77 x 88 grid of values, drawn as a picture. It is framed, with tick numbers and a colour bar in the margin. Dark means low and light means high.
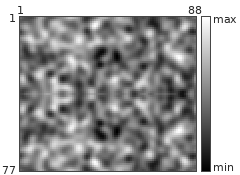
It is mirror symmetric from top to bottom. No row or column stands out. There are no lone odd cells. The field is mottled with small blotches.
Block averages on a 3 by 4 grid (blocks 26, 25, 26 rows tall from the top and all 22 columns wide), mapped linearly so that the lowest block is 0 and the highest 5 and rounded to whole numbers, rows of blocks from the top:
4523 | 5250 | 4523
